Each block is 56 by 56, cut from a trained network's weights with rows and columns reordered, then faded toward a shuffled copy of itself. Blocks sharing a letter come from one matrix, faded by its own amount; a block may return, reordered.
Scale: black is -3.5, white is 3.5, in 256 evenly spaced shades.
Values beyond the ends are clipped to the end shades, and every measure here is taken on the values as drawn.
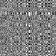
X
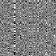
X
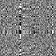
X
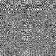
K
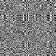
X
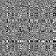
X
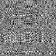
K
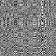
X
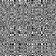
X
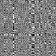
X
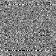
K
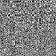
K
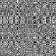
X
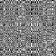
X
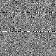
K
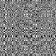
X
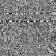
K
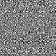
K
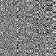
X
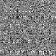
K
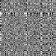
X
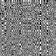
X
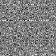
K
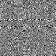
K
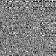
K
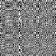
X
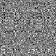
K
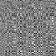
X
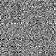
K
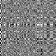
X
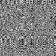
K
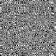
K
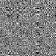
K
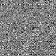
K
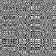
X
